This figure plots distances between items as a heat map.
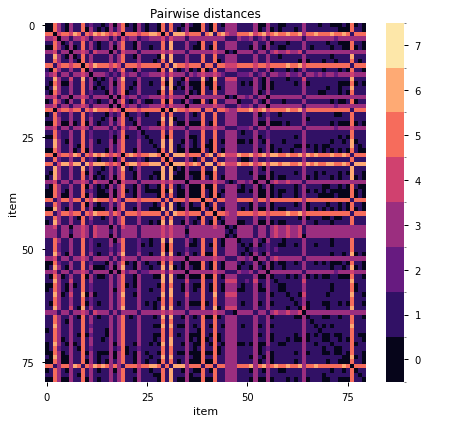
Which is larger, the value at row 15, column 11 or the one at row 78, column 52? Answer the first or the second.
the second
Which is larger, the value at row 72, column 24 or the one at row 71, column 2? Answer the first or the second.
the second
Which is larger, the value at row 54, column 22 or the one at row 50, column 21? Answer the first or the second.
the second
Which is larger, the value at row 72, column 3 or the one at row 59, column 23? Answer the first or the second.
the second
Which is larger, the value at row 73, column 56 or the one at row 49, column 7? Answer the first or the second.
the second
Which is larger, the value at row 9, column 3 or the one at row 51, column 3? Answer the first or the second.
the first
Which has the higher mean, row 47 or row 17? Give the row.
47
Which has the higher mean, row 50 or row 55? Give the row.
55
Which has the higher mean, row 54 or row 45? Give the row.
45
